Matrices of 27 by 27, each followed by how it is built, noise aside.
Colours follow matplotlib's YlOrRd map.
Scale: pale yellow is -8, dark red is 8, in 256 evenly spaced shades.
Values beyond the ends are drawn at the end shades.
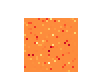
sparse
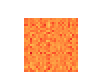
low rank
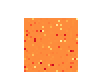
sparse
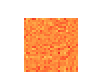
low rank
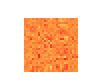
low rank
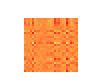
low rank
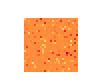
sparse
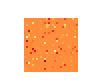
sparse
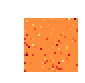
sparse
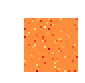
sparse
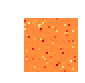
sparse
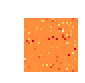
sparse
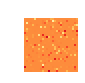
sparse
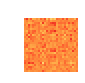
low rank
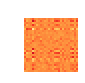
low rank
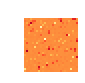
sparse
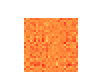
low rank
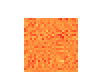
low rank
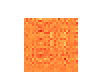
low rank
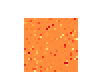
sparse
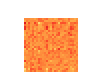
low rank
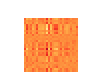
low rank
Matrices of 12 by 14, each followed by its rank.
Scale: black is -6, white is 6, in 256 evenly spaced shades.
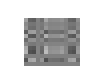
one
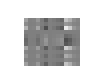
one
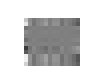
one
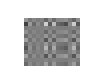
one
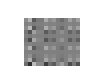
one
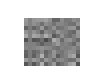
two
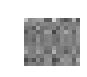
two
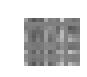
two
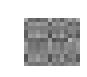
two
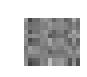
two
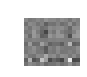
two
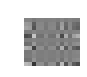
one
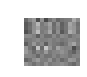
two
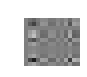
one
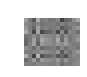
two
